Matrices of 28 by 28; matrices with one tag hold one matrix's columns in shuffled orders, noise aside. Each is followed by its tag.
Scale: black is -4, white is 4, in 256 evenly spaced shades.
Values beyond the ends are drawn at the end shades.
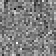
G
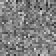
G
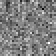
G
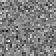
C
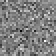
C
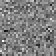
C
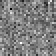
G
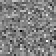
C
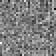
G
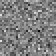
C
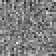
G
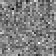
G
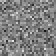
C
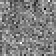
G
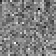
G
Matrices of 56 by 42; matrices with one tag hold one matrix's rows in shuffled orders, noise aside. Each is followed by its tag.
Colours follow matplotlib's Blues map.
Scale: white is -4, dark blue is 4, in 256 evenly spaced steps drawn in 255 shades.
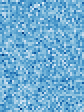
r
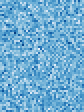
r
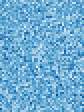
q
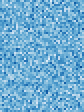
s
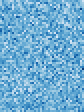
s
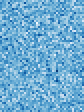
q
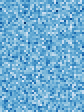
q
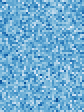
q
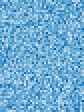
s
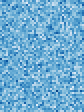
q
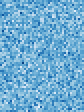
r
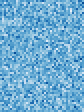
s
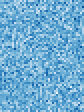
s
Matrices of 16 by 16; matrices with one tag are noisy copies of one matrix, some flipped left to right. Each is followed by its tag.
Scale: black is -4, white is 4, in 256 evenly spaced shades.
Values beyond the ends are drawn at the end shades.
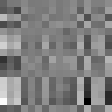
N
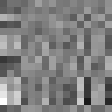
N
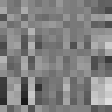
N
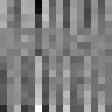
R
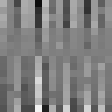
R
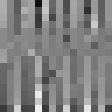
R
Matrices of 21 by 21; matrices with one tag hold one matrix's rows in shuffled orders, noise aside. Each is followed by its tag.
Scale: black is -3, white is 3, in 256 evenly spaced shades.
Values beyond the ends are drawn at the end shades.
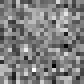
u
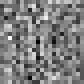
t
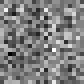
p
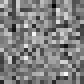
u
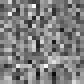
t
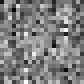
u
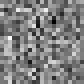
t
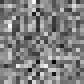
t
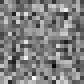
u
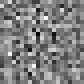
t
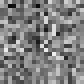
p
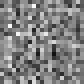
t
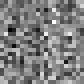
p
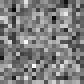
u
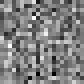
t
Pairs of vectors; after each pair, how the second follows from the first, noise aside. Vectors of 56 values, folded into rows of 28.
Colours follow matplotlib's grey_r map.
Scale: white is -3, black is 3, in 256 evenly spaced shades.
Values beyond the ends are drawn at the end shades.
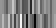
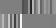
partly zeroed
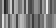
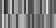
copied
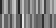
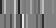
partly zeroed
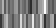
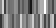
copied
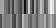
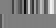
partly zeroed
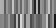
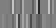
partly zeroed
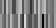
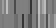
partly zeroed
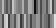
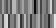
copied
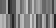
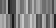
copied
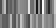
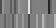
partly zeroed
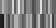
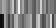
copied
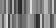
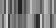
copied
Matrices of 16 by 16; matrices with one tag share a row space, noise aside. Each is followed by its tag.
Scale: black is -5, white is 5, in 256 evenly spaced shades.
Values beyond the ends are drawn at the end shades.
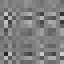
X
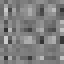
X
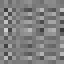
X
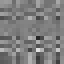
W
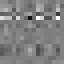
W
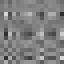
X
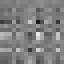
W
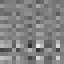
W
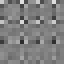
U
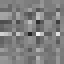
W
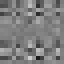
W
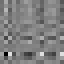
X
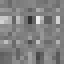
W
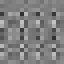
U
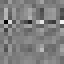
X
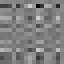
W
